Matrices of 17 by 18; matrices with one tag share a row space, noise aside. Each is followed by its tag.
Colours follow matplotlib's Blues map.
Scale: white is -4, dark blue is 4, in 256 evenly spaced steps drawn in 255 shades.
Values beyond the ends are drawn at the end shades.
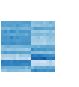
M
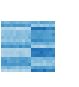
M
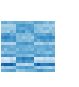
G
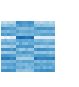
G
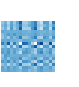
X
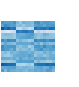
G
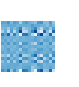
X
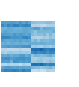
M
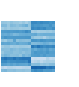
M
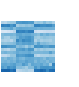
G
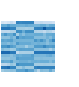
G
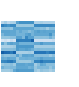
G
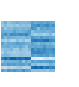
M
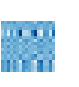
X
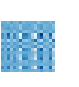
X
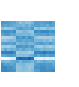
G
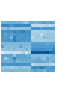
M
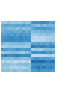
M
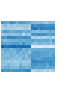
M
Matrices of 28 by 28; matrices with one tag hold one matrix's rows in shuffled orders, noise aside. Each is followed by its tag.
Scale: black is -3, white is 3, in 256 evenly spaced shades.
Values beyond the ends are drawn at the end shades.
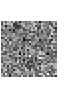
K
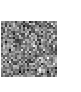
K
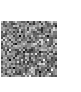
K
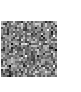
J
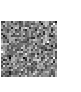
J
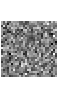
J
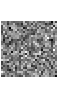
J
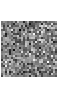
K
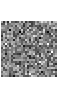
K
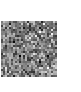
K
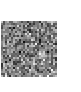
K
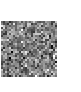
J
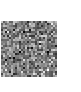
K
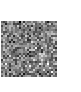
K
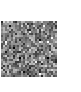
K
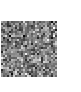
J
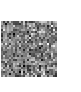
K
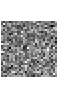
J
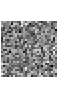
J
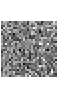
K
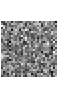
J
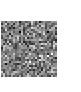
K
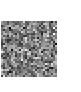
J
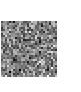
K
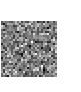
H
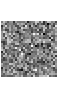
H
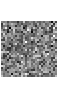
J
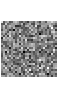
K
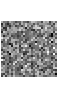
J
